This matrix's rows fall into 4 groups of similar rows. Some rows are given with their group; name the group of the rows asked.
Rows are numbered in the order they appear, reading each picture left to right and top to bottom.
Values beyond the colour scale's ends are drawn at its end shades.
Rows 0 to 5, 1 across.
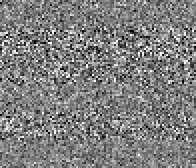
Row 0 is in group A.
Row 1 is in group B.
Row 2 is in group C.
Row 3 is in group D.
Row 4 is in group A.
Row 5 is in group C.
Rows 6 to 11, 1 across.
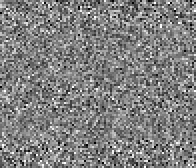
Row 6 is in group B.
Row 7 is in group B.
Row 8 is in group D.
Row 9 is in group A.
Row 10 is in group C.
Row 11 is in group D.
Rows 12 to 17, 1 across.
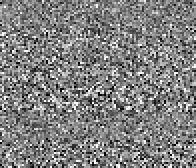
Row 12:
A
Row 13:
B
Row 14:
B
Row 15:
C
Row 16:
B
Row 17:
A
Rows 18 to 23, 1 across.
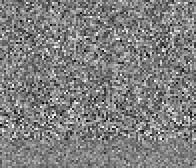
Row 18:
D
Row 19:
D
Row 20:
A
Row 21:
C
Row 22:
B
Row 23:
B
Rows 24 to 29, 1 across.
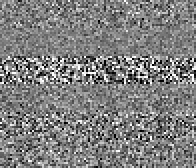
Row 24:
D
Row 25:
D
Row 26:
D
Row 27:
D
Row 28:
D
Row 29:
D
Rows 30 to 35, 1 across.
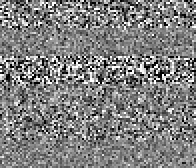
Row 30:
B
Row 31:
D
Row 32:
D
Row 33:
C
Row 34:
A
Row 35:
B
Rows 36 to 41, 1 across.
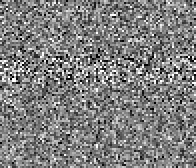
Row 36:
B
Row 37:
D
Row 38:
B
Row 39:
A
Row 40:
C
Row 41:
A
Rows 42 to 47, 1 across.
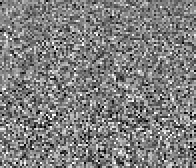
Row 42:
A
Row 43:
A
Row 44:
C
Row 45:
D
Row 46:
B
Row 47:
C
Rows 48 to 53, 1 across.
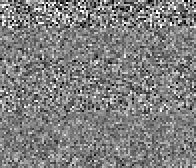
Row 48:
B
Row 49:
D
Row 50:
A
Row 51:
B
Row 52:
D
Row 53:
C
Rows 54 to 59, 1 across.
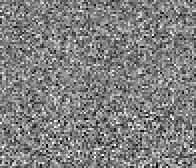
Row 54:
B
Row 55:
D
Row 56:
B
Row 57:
D
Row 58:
D
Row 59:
B
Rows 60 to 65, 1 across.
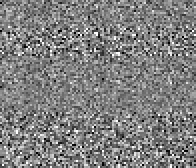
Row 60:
A
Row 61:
A
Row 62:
A
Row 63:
A
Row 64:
C
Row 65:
A
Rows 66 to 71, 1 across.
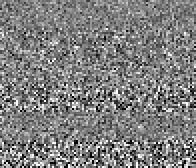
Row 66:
D
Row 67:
C
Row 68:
B
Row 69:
C
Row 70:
C
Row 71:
C
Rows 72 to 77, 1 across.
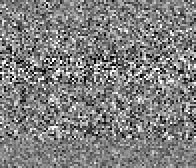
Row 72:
B
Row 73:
D
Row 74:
B
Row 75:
C
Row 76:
C
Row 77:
A
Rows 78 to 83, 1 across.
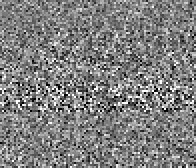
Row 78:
D
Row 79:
C
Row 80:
B
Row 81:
D
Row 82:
D
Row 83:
A
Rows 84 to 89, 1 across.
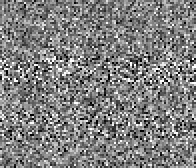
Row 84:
C
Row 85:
C
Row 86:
B
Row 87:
C
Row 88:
D
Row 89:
D
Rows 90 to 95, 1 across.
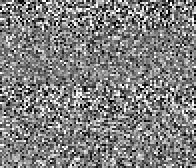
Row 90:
D
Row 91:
A
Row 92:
B
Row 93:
D
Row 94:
B
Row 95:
C
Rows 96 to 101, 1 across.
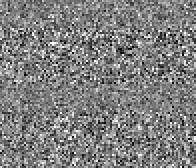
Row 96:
C
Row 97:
C
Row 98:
A
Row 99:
A
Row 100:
C
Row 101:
C
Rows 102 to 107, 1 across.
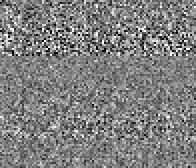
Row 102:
A
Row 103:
A
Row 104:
D
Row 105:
C
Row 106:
C
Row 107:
C
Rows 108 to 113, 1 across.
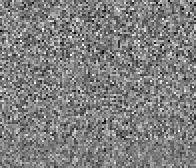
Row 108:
C
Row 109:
A
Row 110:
B
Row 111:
B
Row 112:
C
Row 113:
C
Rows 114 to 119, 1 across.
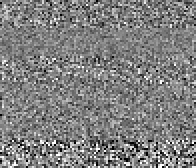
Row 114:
A
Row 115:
D
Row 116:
B
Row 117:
B
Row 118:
A
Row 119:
B
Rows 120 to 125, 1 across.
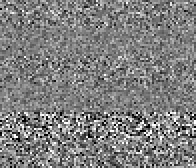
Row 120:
D
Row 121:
D
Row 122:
D
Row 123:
A
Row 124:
B
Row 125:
D
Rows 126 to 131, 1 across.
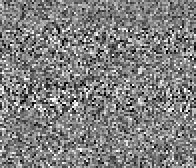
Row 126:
C
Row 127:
D
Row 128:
B
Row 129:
C
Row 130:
B
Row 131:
D
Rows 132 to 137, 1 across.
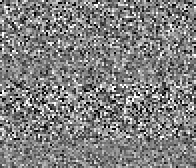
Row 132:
A
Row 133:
B
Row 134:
C
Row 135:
D
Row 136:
B
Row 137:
A
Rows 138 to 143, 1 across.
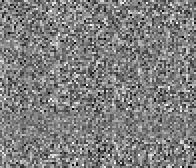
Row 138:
D
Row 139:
C
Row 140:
C
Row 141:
C
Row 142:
C
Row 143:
C
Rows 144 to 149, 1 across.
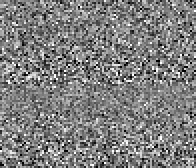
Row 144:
B
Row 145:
C
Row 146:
A
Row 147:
B
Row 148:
B
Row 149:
D
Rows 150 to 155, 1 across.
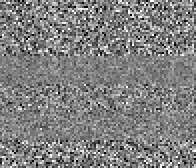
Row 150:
D
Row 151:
D
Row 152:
D
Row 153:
D
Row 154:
B
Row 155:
B
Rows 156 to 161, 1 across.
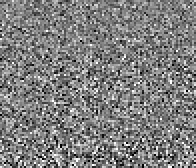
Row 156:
A
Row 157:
D
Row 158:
A
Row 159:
A
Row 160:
A
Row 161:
C
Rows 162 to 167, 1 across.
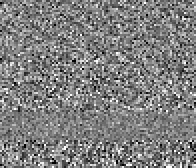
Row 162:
A
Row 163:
A
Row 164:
A
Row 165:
B
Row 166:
D
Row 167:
C
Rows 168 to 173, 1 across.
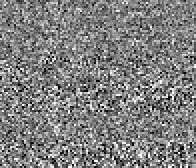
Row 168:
D
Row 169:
D
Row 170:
B
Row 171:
D
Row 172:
D
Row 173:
C
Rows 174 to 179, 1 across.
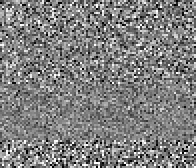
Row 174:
A
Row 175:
B
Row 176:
A
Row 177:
B
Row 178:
B
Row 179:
A
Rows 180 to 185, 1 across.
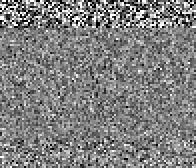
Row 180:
B
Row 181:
D
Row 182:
C
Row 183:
D
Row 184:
B
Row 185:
B
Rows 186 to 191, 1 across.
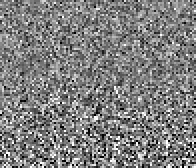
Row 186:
B
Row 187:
A
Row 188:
C
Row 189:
C
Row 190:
A
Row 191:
C
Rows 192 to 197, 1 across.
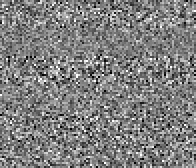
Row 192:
B
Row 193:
D
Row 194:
C
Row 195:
D
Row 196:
A
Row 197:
D
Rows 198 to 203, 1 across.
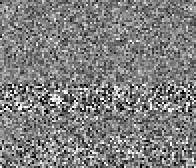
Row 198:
A
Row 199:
D
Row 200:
C
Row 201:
C
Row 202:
A
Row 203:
D
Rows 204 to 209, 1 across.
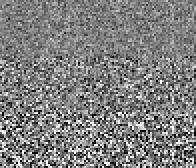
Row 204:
D
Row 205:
D
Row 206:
B
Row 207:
D
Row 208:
D
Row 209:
D
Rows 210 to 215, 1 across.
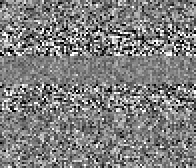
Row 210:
A
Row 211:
A
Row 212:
C
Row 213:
A
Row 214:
C
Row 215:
A
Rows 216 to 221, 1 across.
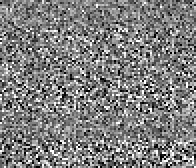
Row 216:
A
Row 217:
D
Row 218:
A
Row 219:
D
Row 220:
D
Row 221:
D
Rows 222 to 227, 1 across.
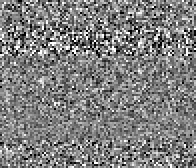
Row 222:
D
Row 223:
C
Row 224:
C
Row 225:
A
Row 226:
B
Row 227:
A
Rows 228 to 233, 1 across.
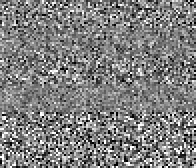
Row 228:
B
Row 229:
C
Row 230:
C
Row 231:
A
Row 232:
B
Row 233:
B
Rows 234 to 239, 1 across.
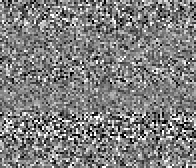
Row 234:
C
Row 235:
B
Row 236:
A
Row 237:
A
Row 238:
A
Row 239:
C
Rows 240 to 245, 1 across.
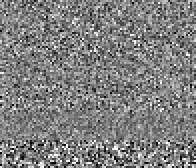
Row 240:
C
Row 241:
A
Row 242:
B
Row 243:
B
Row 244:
C
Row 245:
C
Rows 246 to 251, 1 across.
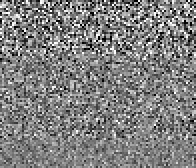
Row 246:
B
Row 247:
C
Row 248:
A
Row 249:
B
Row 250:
C
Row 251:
D
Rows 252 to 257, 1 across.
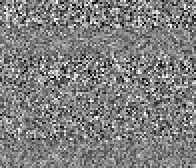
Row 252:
A
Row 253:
B
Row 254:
C
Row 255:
D
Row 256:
A
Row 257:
C
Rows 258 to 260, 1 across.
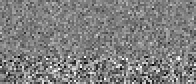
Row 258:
D
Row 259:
C
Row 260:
D
